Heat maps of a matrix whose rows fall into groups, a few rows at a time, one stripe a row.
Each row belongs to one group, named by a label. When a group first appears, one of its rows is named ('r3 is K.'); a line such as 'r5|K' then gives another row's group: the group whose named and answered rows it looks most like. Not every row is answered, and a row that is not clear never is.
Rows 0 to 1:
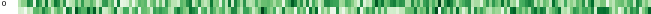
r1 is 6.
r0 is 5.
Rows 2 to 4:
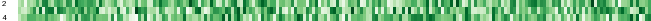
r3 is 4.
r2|6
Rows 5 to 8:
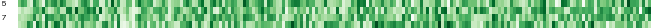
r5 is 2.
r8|5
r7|4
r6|6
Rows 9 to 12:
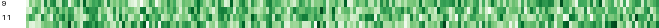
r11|2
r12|6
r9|6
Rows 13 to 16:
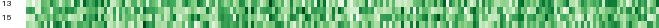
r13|6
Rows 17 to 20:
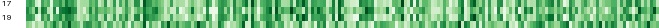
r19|2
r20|6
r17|2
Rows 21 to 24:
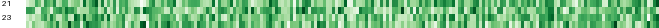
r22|2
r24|6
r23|6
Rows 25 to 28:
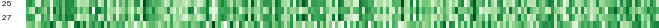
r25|2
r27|2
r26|4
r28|6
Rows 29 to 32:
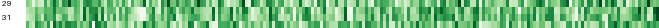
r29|6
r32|4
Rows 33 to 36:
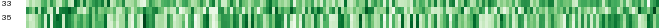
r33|6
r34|2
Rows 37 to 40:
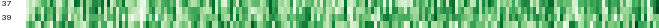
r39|5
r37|6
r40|2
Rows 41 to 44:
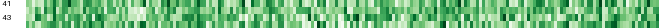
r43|4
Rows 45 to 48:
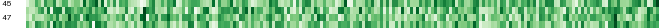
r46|4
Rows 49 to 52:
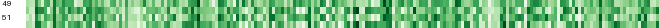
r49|5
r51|5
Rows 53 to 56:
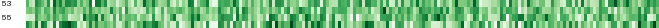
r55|5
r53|4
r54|5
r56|2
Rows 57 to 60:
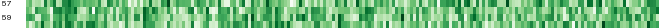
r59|2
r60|4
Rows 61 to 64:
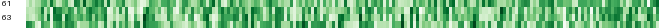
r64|2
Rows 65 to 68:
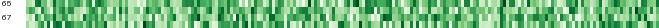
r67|5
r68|4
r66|2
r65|4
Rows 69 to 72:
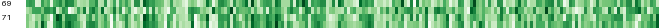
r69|2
